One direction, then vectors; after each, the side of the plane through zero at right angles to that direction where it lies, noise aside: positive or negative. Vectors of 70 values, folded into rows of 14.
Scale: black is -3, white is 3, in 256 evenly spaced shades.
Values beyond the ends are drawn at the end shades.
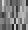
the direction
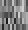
positive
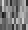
positive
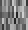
positive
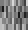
negative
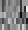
negative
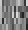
negative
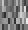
positive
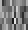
negative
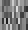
negative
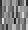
positive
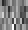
negative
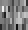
positive
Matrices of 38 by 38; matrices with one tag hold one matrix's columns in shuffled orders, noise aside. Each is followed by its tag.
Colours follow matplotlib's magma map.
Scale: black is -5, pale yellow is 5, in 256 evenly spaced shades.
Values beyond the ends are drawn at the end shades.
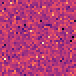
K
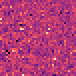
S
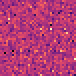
S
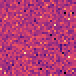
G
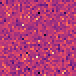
G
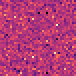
G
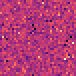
K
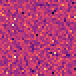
G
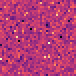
K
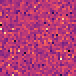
S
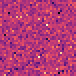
G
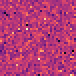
S
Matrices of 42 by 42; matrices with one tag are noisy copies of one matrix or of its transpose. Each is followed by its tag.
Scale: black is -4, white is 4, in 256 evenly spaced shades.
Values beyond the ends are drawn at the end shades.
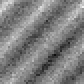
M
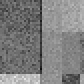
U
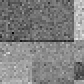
U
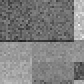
U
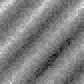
M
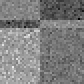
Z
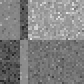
Z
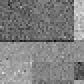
U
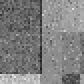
U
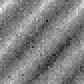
M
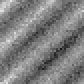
M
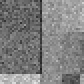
U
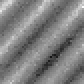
M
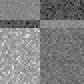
Z
